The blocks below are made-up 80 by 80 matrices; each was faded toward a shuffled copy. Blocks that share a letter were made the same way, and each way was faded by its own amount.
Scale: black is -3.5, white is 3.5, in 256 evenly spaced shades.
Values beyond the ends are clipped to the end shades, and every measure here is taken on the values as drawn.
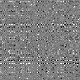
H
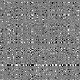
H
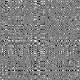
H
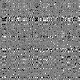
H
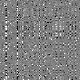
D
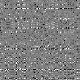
H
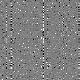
D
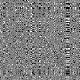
D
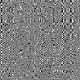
D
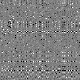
H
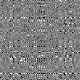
H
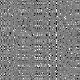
D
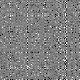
D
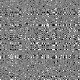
H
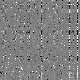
D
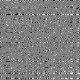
H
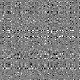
H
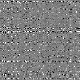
H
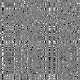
D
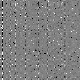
D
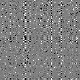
D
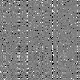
D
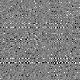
H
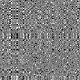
D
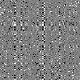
D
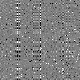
D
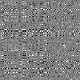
H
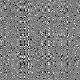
D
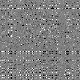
H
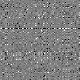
H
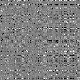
H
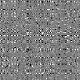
H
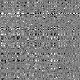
H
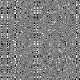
D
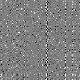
D
